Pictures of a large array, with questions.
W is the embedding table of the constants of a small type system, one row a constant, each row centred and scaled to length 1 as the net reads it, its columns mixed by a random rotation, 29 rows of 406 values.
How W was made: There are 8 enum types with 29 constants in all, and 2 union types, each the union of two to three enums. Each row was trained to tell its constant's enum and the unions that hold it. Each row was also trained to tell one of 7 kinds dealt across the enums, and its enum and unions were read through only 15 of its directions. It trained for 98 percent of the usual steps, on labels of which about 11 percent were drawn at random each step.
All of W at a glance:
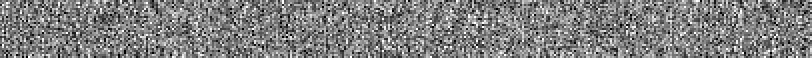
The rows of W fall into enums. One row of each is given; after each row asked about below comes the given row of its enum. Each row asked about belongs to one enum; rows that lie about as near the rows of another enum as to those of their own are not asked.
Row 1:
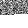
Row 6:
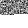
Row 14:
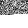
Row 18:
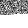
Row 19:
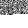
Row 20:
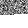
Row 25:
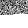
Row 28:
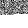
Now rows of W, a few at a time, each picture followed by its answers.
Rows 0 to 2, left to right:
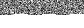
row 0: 1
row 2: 14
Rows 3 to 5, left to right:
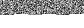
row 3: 1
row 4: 25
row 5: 14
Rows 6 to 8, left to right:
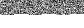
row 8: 28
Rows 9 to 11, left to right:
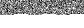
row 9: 28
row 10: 28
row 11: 6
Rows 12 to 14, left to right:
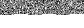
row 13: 20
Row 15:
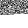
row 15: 25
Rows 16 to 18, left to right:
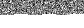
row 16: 1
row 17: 6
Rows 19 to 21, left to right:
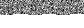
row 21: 20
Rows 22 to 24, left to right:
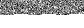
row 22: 19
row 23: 14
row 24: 14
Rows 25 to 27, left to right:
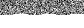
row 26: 19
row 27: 28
